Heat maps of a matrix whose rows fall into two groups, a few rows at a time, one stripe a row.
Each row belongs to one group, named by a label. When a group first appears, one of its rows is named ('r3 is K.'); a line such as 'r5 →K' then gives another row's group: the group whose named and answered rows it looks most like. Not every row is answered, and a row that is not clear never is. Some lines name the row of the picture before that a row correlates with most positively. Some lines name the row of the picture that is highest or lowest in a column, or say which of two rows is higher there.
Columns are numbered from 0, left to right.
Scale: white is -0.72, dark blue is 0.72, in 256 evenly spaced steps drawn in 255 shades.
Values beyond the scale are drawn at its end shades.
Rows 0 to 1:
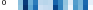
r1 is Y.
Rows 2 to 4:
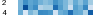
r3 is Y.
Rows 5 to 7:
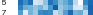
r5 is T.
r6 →T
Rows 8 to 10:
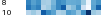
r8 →T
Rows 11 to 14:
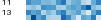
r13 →T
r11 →T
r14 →Y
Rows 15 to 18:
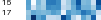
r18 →Y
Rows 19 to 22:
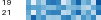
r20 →T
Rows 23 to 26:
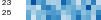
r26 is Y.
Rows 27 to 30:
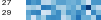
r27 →T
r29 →T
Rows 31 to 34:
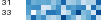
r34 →Y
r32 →T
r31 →T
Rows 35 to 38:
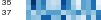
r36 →Y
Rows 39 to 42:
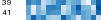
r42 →Y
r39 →T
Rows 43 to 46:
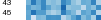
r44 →T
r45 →Y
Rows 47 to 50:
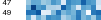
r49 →T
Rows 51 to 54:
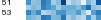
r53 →T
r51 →T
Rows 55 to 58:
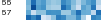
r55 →Y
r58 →T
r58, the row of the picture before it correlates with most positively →53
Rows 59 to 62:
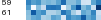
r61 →Y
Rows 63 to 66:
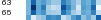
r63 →Y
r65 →Y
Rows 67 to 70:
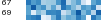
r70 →T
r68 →Y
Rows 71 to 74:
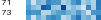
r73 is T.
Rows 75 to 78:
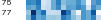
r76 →T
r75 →T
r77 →Y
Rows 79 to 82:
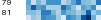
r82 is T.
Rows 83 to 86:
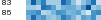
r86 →Y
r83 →Y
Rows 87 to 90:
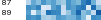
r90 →T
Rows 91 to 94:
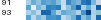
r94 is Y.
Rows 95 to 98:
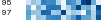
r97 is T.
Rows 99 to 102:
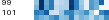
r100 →Y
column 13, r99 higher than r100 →Yes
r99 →Y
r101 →T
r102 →T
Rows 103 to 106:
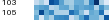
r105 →Y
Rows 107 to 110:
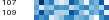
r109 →Y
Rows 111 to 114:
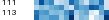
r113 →T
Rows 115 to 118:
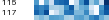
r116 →T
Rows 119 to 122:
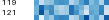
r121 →Y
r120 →Y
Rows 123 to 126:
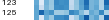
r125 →Y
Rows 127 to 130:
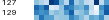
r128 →T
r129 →T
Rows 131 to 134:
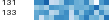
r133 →T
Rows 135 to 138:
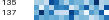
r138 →T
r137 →Y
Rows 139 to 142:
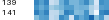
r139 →T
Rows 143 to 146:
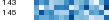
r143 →T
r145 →Y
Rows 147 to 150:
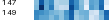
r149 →T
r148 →Y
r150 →T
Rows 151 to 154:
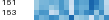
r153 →T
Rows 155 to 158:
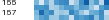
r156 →T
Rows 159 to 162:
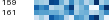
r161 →T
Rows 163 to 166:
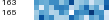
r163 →T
